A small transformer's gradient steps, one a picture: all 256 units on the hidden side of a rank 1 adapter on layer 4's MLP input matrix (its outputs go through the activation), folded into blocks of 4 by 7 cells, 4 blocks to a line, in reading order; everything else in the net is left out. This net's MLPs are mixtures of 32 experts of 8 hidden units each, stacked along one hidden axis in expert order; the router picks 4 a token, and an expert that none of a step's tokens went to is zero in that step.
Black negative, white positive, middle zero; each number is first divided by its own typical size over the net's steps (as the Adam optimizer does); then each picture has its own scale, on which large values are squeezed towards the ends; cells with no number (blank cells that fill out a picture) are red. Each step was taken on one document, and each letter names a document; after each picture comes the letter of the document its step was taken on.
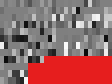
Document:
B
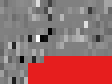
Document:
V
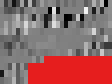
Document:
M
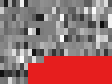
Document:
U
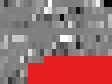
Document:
U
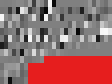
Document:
V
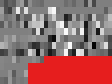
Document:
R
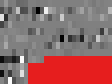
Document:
V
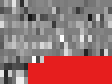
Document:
U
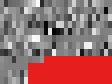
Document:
R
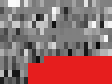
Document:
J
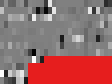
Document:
U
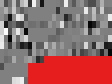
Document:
J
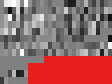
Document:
M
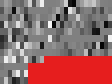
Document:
J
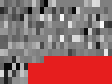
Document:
J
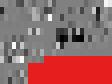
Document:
V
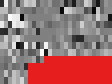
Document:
J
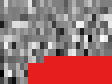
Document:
B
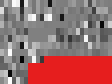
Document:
U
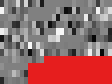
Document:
B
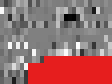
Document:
M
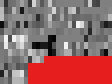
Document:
B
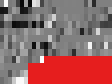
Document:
J
